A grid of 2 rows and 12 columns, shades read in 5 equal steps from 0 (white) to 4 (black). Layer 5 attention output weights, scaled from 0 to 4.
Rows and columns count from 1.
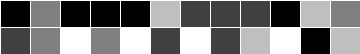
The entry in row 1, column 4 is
4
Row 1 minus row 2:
1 0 4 2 4 -2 3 0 2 4 -3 1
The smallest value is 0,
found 4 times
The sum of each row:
35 19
